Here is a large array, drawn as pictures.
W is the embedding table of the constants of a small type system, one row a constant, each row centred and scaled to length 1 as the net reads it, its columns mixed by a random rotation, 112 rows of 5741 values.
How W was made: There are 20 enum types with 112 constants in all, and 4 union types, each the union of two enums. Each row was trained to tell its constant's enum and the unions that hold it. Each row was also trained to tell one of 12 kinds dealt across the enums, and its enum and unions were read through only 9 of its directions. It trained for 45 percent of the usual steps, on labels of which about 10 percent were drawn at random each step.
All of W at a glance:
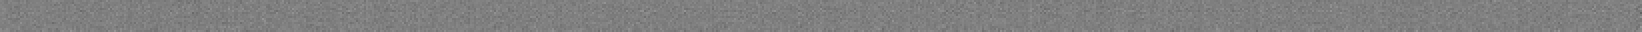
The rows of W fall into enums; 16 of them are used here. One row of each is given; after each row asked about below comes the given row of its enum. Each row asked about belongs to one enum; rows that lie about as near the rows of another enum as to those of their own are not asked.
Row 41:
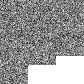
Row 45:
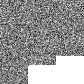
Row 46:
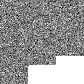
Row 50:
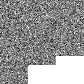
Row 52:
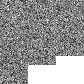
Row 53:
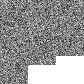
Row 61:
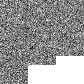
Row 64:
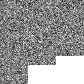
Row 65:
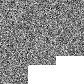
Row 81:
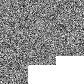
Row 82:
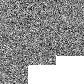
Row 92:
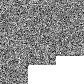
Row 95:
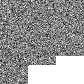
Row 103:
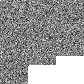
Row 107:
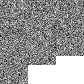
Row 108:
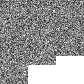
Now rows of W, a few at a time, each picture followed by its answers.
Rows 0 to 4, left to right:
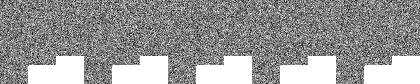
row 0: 50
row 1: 53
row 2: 65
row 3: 52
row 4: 61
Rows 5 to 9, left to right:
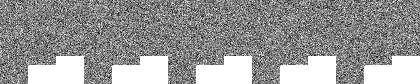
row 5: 95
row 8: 107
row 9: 95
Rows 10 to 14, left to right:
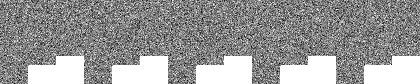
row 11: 50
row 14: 41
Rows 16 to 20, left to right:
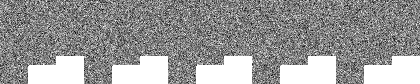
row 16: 46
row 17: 103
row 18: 45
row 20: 53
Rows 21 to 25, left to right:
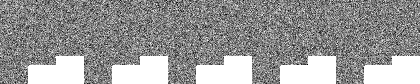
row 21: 81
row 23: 65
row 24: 82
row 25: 108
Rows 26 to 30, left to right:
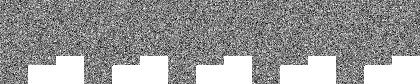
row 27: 61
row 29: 53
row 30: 64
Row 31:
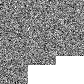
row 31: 50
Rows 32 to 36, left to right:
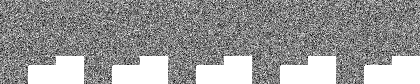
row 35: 41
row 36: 61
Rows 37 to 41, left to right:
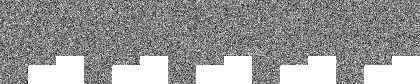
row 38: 82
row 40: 107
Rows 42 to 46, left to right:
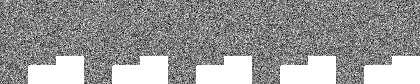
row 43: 108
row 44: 95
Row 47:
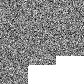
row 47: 45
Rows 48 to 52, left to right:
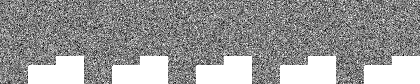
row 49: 45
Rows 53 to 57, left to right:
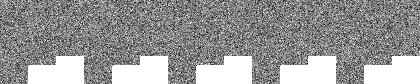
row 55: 61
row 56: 41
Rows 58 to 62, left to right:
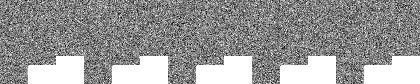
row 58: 50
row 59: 52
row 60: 53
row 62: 50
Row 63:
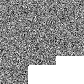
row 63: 92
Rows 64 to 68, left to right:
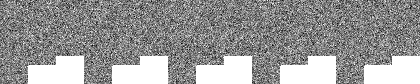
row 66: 81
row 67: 108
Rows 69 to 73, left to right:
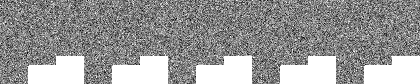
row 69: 65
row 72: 103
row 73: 95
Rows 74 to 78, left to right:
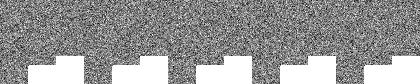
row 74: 64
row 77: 41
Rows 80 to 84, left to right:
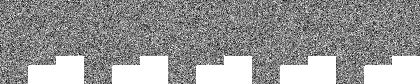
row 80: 108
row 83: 107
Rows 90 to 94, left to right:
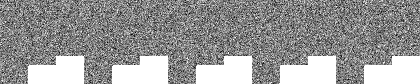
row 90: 65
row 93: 52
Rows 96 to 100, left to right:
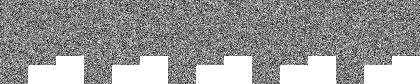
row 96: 52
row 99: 82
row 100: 103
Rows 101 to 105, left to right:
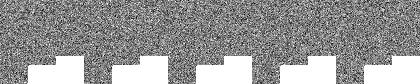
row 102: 64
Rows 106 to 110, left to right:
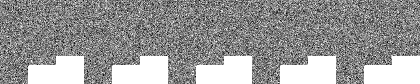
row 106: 103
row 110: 52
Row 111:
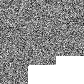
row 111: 45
